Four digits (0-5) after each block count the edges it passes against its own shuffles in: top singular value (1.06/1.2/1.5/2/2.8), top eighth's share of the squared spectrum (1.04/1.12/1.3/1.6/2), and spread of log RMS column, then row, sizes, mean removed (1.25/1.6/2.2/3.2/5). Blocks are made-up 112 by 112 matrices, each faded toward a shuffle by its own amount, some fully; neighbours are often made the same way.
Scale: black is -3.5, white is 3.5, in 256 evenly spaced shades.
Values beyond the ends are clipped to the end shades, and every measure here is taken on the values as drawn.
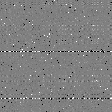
5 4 0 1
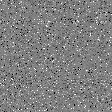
3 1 0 0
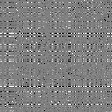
5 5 3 4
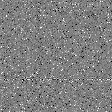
3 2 0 1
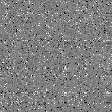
4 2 1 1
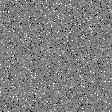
2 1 0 0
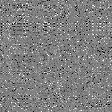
4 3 1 2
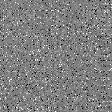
4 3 1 2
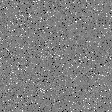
2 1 0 0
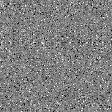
3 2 0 1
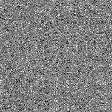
4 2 1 1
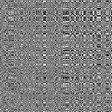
5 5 4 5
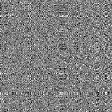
5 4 3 3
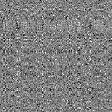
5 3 2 2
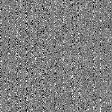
2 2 4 0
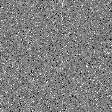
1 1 1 0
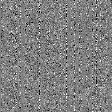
2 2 4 0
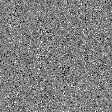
0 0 2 0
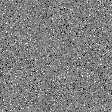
0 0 0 0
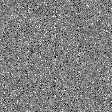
1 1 2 0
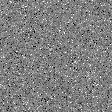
0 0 0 0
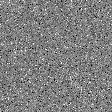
0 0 0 0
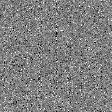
1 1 2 0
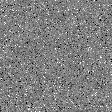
0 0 0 0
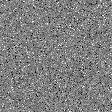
0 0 0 0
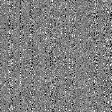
2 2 4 0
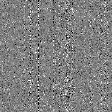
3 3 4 0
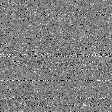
2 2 0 3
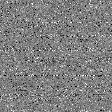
2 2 0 3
